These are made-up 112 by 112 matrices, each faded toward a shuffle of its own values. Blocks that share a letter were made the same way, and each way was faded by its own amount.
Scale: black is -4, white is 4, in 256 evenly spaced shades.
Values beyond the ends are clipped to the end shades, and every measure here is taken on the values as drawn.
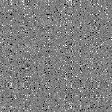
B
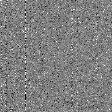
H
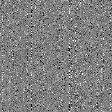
H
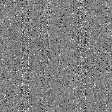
H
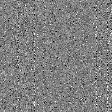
H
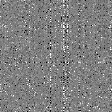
B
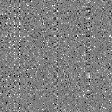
B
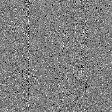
H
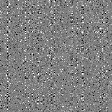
B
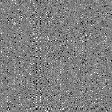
B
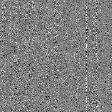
H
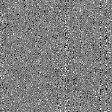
H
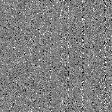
H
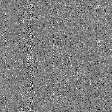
H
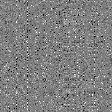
B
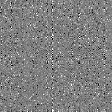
B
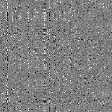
B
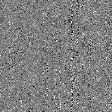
H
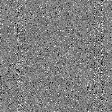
H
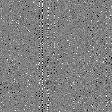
B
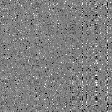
B
